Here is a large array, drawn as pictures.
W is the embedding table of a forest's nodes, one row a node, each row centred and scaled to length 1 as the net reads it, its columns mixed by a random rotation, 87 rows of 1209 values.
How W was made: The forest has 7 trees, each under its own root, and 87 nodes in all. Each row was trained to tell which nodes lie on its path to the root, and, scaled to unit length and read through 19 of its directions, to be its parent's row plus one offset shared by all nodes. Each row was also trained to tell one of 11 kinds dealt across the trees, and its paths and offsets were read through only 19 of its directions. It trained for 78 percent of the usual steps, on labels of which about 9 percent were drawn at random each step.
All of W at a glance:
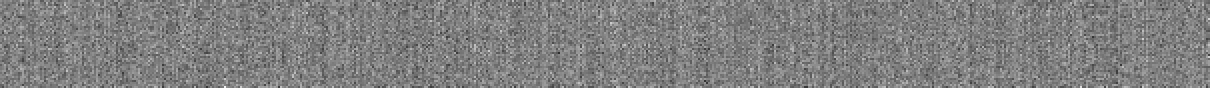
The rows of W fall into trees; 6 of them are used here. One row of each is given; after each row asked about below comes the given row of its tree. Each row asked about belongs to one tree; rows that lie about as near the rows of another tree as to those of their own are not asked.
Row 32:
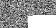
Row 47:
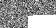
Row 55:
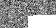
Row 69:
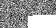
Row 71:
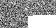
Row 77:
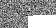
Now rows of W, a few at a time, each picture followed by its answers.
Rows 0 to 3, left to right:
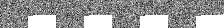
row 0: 69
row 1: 69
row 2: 71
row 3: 47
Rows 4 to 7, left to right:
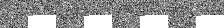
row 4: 47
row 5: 47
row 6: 77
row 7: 71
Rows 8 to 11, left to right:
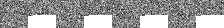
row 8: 69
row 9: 47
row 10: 77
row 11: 47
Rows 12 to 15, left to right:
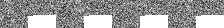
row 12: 77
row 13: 71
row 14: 55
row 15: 77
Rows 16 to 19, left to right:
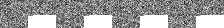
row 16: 55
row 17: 55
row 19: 47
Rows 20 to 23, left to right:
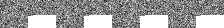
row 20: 55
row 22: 77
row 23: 47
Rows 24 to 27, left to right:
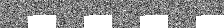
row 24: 77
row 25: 55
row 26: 77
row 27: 69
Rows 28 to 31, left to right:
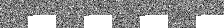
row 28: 77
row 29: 47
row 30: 77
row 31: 69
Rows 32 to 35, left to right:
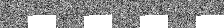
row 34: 55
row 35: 69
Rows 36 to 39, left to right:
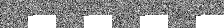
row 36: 69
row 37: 77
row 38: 71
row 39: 69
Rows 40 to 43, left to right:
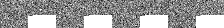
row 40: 69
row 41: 32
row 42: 55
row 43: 69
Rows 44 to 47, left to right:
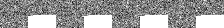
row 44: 47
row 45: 47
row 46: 47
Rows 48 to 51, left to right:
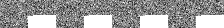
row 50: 47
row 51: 71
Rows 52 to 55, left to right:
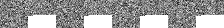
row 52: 69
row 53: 69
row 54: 77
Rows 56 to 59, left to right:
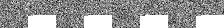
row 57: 47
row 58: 71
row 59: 32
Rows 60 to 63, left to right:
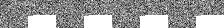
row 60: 55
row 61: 47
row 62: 77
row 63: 47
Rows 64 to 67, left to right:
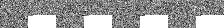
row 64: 69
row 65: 77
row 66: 69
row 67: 71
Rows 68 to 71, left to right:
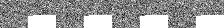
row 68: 71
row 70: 77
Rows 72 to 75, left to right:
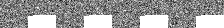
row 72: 77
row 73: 55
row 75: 55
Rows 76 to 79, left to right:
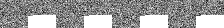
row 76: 47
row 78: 55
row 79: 69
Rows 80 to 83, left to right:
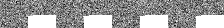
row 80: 47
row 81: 77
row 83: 77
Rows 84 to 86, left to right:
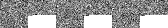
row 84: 32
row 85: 69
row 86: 69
